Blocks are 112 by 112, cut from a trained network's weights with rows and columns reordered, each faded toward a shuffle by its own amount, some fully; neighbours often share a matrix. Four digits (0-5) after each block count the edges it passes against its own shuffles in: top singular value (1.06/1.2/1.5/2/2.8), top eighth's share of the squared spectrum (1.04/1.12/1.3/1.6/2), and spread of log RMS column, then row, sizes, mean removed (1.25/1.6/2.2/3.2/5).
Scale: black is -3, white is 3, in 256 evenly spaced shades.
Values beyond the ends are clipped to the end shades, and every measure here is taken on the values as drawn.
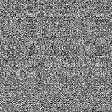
4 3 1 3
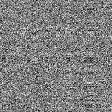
4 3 0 2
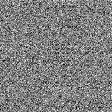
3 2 0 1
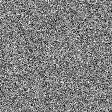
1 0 0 0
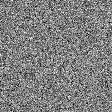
2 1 0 0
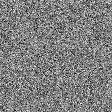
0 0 0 0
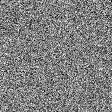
1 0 0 0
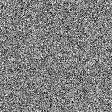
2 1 0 0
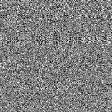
4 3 1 2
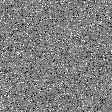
0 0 0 0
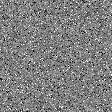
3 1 0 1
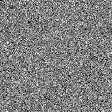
3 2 1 1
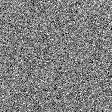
1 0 0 0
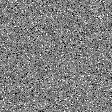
1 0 0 0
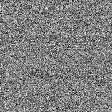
3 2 0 1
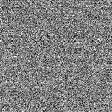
3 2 0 1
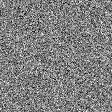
1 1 0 0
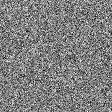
1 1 0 0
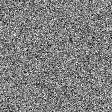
0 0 0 0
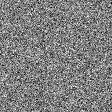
0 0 0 0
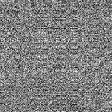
4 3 1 2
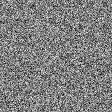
1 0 0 0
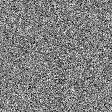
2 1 0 0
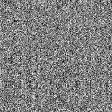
3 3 1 1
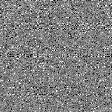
4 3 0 3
